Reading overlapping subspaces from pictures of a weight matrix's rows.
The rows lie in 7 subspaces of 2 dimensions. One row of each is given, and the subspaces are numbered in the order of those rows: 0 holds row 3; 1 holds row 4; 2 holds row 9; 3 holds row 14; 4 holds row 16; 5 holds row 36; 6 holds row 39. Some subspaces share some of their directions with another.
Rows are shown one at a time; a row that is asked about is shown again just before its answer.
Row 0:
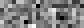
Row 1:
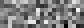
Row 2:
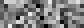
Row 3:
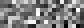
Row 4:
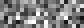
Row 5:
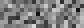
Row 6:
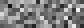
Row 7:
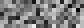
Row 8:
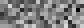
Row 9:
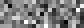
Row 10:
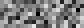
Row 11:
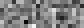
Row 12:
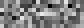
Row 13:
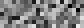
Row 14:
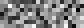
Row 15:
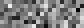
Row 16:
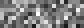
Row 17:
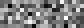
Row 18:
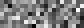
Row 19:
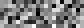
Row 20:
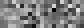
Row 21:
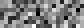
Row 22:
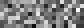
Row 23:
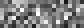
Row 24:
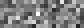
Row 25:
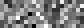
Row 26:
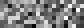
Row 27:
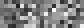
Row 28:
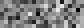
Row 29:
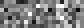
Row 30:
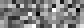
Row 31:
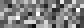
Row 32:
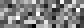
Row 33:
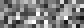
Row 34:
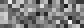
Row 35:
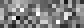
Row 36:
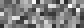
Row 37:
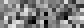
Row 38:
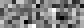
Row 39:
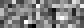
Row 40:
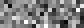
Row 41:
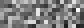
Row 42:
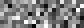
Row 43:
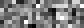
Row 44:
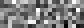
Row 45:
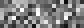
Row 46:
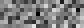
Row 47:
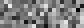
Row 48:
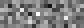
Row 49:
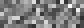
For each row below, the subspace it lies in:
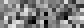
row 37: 1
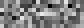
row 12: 5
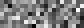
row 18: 2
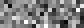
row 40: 2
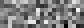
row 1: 0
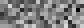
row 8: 3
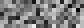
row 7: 5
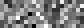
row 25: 0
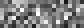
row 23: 4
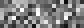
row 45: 4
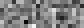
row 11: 6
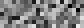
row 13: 5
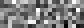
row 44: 0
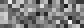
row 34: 3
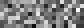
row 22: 3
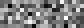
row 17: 5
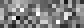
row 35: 4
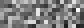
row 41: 0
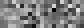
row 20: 1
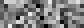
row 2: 0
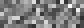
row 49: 5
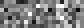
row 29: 6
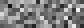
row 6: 3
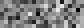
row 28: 6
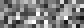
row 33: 1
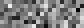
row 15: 2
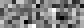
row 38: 6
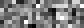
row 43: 6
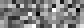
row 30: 1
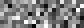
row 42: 2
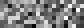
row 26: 3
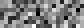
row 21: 4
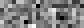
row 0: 6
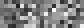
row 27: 1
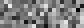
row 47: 2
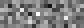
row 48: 5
